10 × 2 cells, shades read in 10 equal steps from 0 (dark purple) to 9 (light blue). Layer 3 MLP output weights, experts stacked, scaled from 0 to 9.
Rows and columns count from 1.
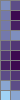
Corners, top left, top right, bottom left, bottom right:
6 3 9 7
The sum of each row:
9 5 6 11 5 2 1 5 10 16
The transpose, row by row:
6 5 5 5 3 2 1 3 7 9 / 3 0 1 6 2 0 0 2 3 7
